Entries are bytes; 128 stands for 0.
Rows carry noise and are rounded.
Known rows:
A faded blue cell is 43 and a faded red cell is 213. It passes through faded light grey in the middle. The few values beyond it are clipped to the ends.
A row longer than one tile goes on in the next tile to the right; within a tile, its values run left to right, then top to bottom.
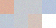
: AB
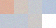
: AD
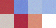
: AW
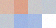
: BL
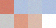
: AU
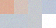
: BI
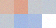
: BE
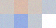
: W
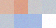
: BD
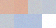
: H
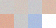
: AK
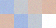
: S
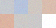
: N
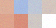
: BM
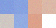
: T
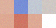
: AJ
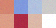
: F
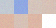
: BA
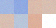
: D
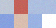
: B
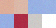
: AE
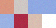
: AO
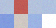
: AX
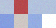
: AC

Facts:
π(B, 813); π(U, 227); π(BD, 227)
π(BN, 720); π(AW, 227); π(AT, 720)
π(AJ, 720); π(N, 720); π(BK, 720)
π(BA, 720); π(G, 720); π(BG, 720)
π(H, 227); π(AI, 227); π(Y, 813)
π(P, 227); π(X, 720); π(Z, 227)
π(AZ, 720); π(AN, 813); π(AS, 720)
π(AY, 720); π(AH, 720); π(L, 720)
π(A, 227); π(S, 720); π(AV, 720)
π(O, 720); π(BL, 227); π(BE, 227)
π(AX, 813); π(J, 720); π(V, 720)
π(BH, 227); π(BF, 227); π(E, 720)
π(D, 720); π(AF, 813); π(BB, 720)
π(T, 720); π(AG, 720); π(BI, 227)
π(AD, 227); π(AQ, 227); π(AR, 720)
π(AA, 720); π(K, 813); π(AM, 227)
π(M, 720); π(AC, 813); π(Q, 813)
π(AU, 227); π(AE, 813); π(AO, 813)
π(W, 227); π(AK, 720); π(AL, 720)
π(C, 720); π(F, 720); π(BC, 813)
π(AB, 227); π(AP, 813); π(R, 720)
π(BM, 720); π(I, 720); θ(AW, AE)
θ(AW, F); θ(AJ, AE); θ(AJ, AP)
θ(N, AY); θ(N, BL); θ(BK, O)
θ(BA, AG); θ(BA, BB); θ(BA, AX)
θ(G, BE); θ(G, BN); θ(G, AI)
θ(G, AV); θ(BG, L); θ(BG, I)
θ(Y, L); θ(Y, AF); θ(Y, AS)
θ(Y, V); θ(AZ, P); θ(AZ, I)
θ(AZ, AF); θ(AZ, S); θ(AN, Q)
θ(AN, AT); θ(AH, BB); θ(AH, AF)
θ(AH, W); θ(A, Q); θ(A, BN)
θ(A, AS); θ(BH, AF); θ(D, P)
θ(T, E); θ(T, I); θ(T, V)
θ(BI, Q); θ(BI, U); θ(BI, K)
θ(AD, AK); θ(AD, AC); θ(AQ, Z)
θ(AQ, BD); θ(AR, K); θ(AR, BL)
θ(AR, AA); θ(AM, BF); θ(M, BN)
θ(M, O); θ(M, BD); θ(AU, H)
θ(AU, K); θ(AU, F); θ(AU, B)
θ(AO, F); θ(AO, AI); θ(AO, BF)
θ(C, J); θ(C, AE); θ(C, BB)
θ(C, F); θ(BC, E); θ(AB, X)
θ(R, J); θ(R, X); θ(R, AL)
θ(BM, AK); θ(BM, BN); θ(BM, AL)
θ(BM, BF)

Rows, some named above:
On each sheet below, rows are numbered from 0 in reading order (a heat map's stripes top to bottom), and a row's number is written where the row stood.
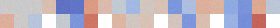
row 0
X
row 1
AZ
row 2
BB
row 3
I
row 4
BH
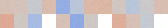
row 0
BN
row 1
L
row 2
M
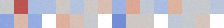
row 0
K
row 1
AR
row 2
BC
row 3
AB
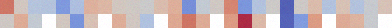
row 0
BF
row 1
I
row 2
AL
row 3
AJ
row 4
F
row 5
AF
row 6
G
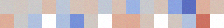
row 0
AK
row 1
P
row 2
R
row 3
AH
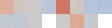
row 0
AD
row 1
BF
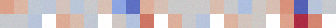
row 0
AI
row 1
J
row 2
AH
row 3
X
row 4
BK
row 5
C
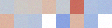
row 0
AG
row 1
AP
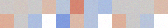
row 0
AK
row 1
AN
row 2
X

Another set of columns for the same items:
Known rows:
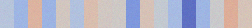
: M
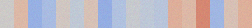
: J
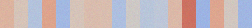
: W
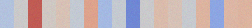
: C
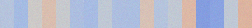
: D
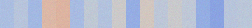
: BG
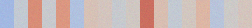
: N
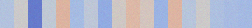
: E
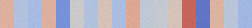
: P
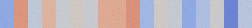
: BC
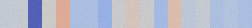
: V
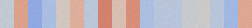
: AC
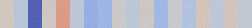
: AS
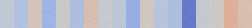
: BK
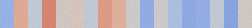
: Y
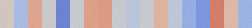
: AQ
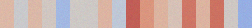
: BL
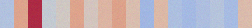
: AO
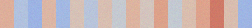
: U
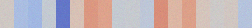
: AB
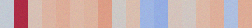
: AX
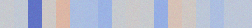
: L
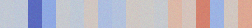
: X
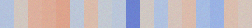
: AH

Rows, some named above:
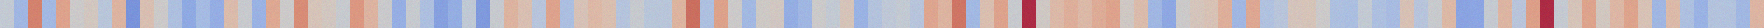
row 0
G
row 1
Y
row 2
W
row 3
J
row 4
AX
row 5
D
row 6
AO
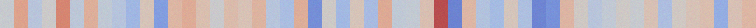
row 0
AG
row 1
P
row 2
AK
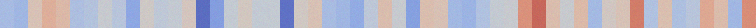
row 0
AZ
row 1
I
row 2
B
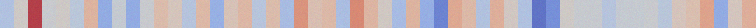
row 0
AJ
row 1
AN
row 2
AL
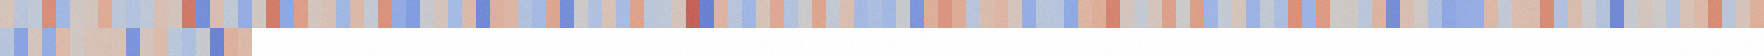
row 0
BH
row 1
AF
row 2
P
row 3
BB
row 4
AD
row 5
G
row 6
F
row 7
BM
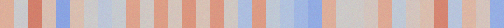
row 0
H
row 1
BF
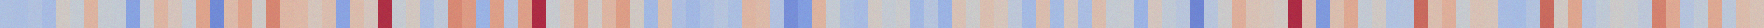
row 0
R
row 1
K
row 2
AO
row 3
BN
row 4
BK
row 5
AW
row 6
AR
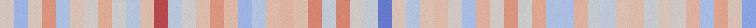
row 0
BI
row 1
BA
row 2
AI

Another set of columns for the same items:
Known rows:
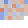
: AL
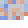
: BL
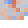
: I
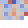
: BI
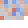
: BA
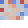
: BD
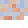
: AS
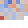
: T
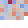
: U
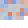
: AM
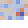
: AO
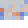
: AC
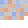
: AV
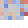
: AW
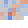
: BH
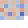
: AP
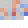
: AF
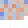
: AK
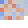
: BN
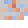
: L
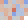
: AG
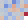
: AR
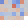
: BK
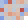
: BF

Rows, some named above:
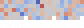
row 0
AX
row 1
D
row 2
BH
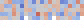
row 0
AN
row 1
AD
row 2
R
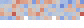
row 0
P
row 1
W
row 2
N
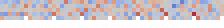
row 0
BM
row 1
AJ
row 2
H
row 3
X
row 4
C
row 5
F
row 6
AR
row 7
AH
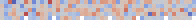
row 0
BI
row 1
AB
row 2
J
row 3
W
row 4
BB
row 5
B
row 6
AX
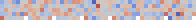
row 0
G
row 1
BB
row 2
W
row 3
AZ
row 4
Y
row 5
AJ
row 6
K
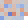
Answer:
B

